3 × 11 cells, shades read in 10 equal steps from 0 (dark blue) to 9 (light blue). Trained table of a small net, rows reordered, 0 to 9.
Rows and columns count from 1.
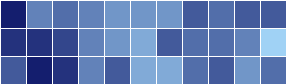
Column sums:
4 6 7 15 15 20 16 11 11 14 16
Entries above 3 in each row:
7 7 6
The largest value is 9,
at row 2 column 11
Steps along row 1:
up down up up same same down up down same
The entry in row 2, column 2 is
1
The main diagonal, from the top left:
0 1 1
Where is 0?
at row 1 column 1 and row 3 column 2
